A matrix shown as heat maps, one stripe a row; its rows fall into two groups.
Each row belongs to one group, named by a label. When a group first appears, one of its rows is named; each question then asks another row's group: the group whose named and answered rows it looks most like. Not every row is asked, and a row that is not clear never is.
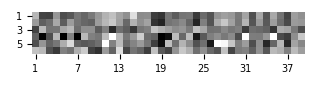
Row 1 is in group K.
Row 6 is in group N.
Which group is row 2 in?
K
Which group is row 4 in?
K
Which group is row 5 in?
K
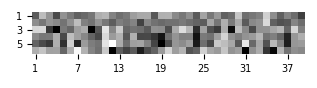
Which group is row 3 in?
N
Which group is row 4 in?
K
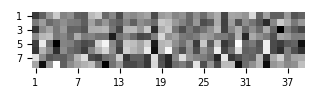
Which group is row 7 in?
N
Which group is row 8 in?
N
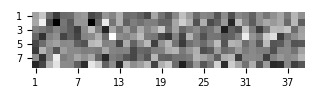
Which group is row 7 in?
N
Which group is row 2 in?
N
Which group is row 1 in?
N
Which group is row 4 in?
K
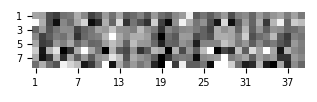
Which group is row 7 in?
K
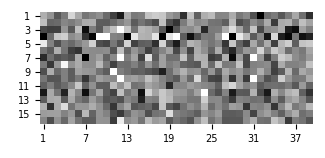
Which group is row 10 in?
K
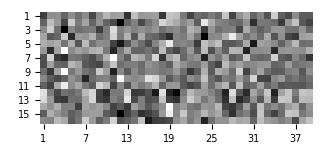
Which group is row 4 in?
K
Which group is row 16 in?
K
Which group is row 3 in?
N
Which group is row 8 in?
K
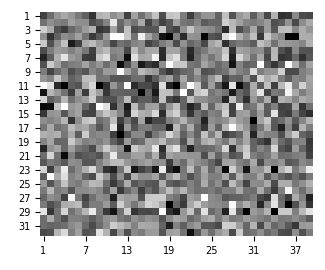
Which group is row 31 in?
K
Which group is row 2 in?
K
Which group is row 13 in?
N
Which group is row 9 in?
K
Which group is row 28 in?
K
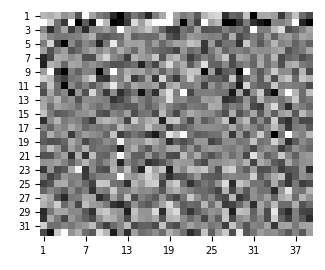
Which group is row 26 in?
K
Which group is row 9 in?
N
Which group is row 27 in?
N
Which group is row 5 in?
N
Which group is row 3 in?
K
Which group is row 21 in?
K
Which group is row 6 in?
K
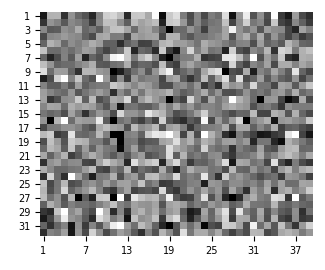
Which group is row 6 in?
N
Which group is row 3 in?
K
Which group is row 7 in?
K
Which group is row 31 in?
K
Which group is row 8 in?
N
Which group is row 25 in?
K
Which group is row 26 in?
N
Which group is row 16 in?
N
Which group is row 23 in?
N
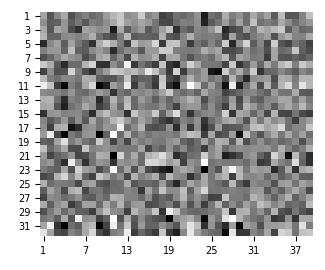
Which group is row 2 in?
K
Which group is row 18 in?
N
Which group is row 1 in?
K
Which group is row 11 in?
N
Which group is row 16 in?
K
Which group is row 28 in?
K
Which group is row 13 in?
N
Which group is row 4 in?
N
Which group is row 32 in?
N
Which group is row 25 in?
N
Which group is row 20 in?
K
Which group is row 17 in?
K
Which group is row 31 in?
N
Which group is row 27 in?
K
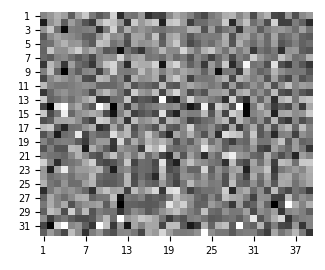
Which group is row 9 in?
N
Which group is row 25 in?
N
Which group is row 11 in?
N
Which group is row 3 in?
N
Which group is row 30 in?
K
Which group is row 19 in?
K
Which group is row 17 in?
N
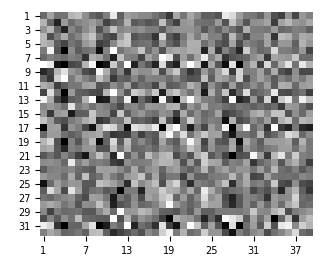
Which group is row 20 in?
N
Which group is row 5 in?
N
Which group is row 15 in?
K
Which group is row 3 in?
N
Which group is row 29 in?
K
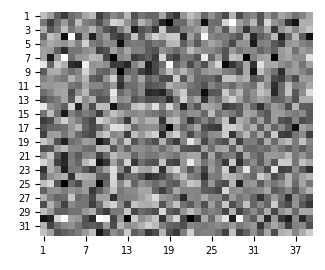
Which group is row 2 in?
K
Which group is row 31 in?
K
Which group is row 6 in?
N
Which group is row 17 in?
K
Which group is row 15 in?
N
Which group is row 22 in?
N
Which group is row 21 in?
N
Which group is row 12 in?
K
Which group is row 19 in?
N
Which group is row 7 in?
N
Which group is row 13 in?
K
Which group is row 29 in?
N
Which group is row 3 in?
N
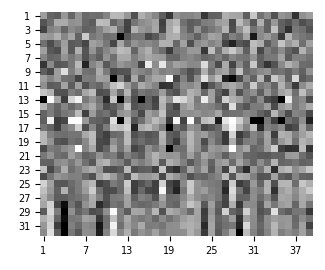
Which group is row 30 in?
N
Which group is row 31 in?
N
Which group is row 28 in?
N
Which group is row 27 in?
N
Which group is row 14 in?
N
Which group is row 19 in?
N
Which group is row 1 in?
K
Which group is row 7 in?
K
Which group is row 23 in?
N
